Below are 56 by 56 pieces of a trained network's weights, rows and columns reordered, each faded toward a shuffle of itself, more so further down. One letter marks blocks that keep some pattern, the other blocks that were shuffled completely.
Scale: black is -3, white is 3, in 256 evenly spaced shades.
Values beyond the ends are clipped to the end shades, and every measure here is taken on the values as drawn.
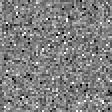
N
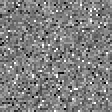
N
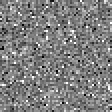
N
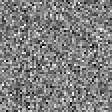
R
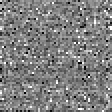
R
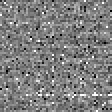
R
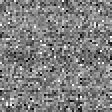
R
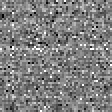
R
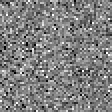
R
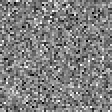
N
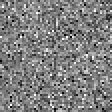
N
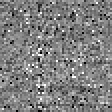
R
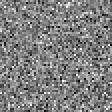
N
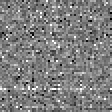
R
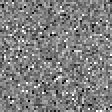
N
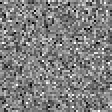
R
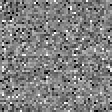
R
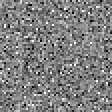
N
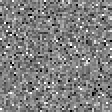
N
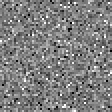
N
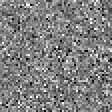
R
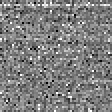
R
